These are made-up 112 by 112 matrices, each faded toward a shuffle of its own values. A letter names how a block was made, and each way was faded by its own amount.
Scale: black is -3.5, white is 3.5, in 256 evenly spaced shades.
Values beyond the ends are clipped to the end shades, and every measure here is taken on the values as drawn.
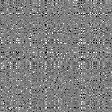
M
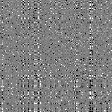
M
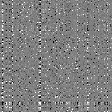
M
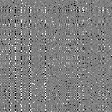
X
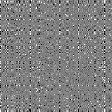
X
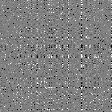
M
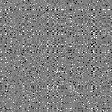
M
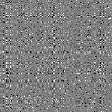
M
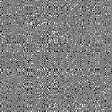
M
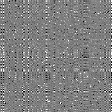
X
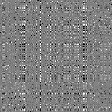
X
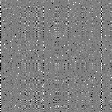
X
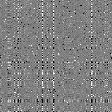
X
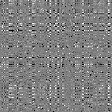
X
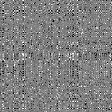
M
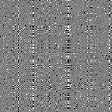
X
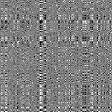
X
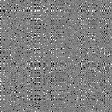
M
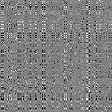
X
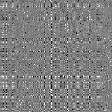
X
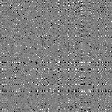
M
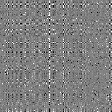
X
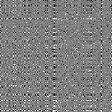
X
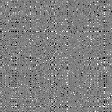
M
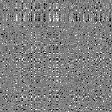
M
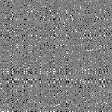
M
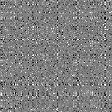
M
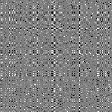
X
